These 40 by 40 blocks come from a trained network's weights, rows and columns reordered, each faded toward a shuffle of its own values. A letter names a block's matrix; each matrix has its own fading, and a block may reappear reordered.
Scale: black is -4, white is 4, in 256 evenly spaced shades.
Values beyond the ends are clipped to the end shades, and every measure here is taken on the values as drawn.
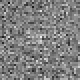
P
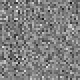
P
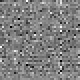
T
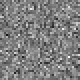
P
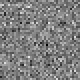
P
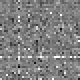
T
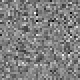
P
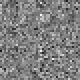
P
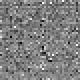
T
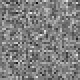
P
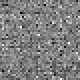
T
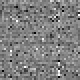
T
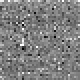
T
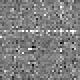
T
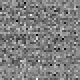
T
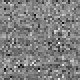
T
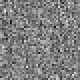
P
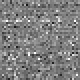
T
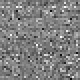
T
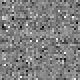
T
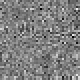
P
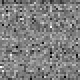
T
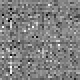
T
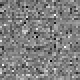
T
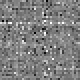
T
